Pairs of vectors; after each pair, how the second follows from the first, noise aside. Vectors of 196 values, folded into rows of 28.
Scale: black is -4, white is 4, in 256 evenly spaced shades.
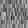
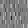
partly zeroed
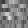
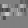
partly zeroed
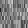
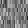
reversed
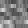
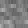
shrunk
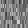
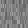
shrunk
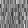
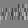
partly zeroed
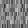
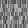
reversed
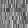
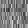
copied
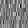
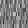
copied
